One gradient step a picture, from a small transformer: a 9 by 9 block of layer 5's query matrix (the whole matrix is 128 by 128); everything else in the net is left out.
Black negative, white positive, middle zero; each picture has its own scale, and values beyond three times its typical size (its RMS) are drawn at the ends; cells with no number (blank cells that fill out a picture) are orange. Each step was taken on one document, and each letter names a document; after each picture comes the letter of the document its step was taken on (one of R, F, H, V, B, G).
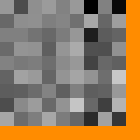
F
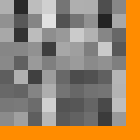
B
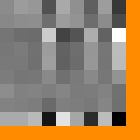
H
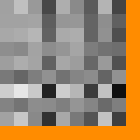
H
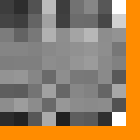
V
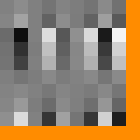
H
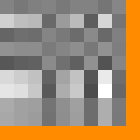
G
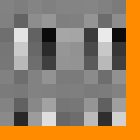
B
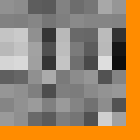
V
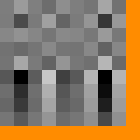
G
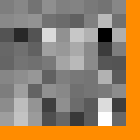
B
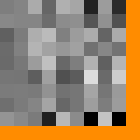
H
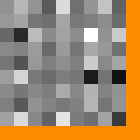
V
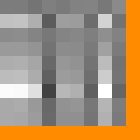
G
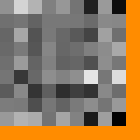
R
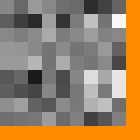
R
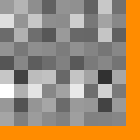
G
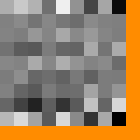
F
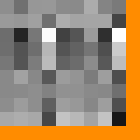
B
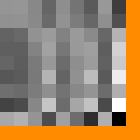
R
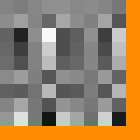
B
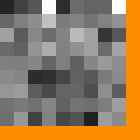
R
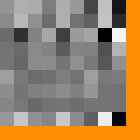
V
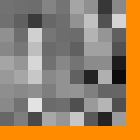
F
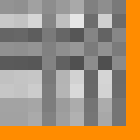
G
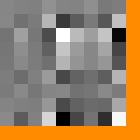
B
